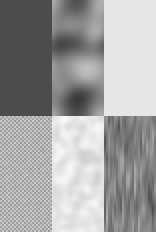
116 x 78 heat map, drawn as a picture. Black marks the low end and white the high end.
It is made of 2 by 3 panels. Panel 1,1: low, flat. Panel 1,2: middling, smooth, strong in contrast. Panel 1,3: very high, flat. Panel 2,1: high, checkered. Panel 2,2: very high, blotchy, faint in contrast. Panel 2,3: middling, streaked downward.
